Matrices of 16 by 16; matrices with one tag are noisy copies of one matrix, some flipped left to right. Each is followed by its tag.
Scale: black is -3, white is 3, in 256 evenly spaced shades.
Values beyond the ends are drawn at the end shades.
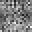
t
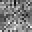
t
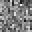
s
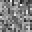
s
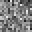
s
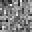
s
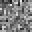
s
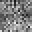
t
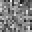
s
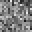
s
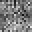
t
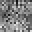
t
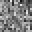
s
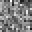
s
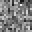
s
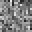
s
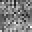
t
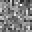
s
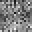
t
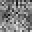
t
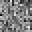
s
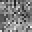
t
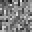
s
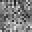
t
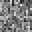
s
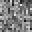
s
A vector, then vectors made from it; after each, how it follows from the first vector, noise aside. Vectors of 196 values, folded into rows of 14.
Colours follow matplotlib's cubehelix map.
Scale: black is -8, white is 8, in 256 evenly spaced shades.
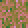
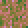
reversed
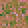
wrapped around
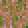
reversed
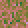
wrapped around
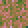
reversed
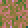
reversed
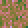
reversed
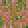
reversed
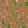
partly zeroed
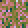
scaled up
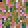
scaled up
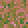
wrapped around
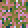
scaled up
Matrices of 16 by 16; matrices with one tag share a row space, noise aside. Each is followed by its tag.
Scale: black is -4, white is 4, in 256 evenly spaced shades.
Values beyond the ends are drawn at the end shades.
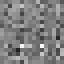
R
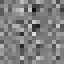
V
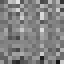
R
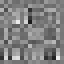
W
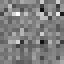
R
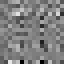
R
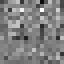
R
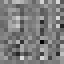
R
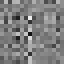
W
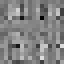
R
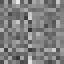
W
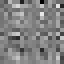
R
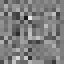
W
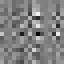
V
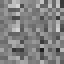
R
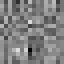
W
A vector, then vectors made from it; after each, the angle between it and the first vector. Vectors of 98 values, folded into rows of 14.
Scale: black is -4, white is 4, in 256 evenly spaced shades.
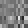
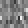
partly opposed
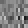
nearly opposite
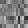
nearly opposite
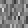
partly opposed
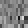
nearly opposite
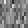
partly aligned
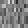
partly opposed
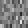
orthogonal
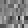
nearly opposite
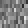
partly aligned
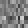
nearly opposite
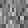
partly opposed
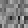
nearly opposite
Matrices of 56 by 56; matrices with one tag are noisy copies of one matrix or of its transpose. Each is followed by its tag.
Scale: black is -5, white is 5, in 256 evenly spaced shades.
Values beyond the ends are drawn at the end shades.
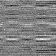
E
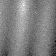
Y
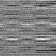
E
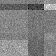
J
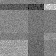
J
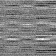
E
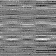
E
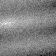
Y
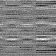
E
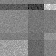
J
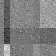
J
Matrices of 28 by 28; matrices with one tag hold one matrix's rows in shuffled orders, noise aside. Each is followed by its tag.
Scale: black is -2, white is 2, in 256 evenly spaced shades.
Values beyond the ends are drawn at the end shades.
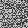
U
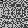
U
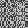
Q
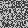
U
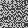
U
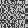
Q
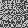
U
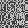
Q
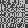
Q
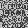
U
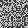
U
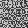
U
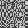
Q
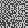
Q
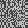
Q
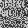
U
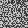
U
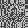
Q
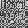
Q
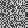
Q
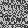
U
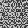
U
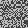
U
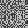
Q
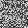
U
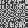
Q
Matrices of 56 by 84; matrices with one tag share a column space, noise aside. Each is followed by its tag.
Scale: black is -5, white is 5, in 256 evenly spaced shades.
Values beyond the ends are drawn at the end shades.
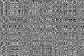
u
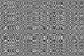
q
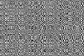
q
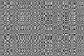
q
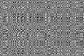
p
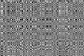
u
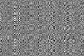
q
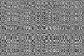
q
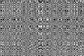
u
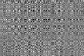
u
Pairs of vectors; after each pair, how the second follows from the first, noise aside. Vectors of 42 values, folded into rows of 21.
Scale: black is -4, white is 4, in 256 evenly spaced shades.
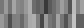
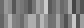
sign-scrambled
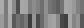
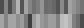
sign-scrambled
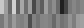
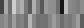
sign-scrambled
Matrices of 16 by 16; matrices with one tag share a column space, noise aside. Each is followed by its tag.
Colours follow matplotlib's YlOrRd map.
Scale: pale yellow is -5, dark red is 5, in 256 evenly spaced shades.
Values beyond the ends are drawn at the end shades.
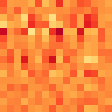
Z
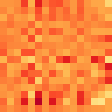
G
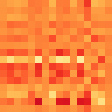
G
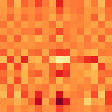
G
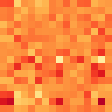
G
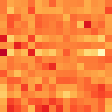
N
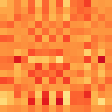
G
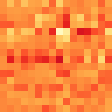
Z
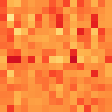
Z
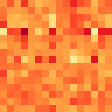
Z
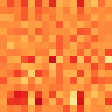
G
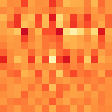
Z
